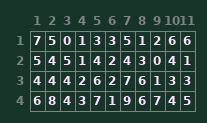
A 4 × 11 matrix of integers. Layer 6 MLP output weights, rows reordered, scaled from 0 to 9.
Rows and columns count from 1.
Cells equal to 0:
2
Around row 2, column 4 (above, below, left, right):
1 2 5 4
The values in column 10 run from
3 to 6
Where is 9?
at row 4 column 7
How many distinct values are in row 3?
6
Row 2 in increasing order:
0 1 1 2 3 4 4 4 4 5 5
